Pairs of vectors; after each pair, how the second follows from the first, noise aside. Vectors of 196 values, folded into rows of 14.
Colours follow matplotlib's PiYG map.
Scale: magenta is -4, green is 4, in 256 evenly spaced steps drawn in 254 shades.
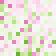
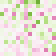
reversed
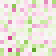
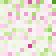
wrapped around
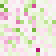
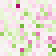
reversed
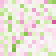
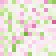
copied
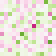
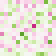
copied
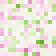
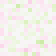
shrunk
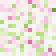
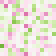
reversed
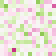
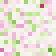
reversed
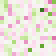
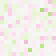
shrunk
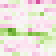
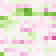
wrapped around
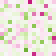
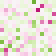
wrapped around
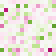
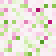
wrapped around
